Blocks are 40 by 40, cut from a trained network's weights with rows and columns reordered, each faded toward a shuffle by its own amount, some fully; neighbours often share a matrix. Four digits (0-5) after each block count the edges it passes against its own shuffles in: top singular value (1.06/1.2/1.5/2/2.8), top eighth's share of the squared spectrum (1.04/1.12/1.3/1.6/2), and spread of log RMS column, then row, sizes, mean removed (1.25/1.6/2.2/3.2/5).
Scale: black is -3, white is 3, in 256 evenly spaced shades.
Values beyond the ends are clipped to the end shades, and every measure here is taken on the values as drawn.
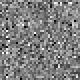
2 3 0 1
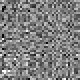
4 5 1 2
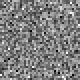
0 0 0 0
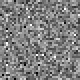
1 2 1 0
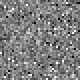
0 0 0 0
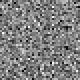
2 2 0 0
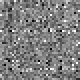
2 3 0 1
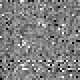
2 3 0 2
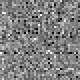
2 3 0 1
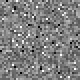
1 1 0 0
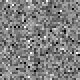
0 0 0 0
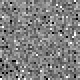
0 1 0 0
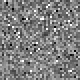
0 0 0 0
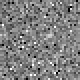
0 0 0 0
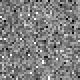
0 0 0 0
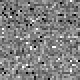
2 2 0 0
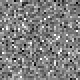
1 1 0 0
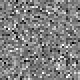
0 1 0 0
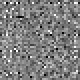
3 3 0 2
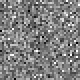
2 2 0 1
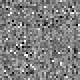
1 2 0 1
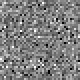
1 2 0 1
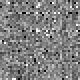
2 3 0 2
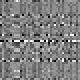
4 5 0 3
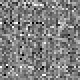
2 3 0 2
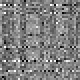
3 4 0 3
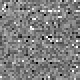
2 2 0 1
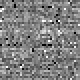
3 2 1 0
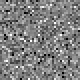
1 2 0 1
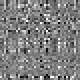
4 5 2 3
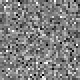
1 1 0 0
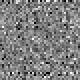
3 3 0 2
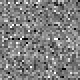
2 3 0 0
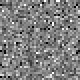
2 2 0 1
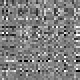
4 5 2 3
